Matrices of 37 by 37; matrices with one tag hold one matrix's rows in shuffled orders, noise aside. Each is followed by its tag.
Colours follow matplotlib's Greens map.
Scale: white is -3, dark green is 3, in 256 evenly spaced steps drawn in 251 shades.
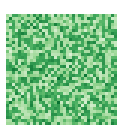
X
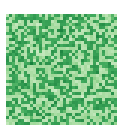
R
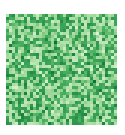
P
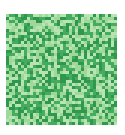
P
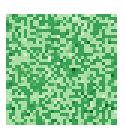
X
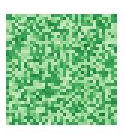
X
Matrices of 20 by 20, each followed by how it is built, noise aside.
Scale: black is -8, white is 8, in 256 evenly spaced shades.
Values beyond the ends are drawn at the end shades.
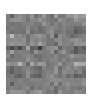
low rank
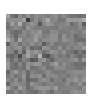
low rank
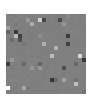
sparse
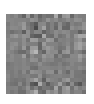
low rank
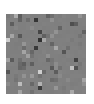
sparse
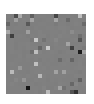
sparse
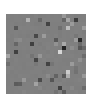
sparse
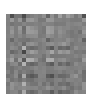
low rank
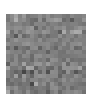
low rank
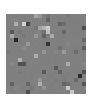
sparse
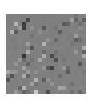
sparse
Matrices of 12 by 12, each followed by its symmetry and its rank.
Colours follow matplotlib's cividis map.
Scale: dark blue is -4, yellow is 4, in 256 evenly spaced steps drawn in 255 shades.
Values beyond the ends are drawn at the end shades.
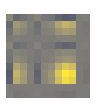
symmetric, rank one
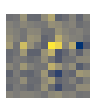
neither, rank two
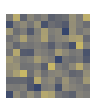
antisymmetric, full rank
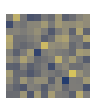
antisymmetric, full rank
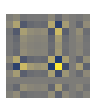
symmetric, rank one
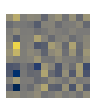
neither, rank two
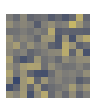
antisymmetric, full rank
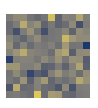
antisymmetric, full rank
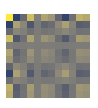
symmetric, rank one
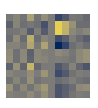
neither, rank two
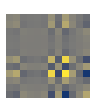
symmetric, rank one
